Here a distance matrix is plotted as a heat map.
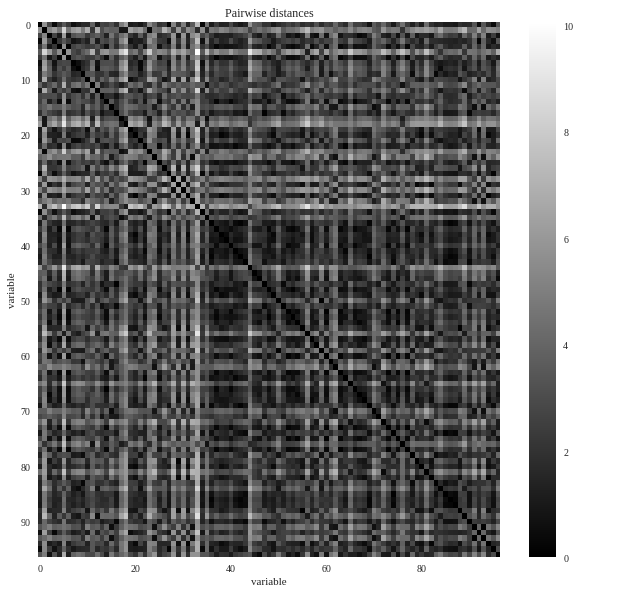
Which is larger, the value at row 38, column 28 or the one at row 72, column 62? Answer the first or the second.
the second
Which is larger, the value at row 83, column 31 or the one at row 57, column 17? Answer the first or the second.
the second
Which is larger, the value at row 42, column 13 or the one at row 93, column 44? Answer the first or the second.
the second
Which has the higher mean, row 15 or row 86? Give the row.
15
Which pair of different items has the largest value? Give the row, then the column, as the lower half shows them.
33, 5
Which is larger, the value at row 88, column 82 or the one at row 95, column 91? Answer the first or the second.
the second
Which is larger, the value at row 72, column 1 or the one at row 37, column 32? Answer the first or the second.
the first
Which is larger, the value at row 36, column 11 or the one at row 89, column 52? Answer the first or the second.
the second
